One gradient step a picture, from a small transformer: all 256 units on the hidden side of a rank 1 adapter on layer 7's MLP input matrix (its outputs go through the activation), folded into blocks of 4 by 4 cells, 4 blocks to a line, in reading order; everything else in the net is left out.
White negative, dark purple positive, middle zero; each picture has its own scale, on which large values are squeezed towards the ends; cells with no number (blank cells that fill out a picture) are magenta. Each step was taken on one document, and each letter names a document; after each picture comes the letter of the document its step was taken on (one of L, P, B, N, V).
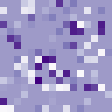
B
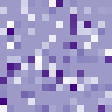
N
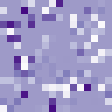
B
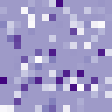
B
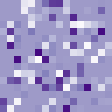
B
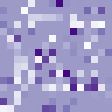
B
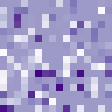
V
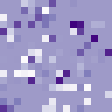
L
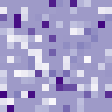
V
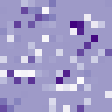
L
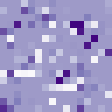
L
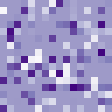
N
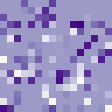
L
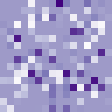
B
